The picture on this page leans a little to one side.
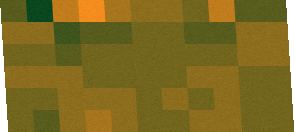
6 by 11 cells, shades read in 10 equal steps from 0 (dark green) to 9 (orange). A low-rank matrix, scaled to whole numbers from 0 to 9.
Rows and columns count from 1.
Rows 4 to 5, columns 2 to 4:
5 5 4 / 4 5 5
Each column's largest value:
5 5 7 9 6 5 5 5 7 5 5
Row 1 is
3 0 7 9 6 5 5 4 7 3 3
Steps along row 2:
same down up same up same down same up same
